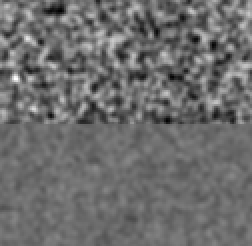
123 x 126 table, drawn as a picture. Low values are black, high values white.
No overall slope runs across the table. The texture is blotchy. The halves do not mirror each other. A horizontal seam about 50% of the way down splits the table, and the bottom part is calmer. The distribution is heavy-tailed on both sides. There are no lone odd cells. There are no regular stripes.
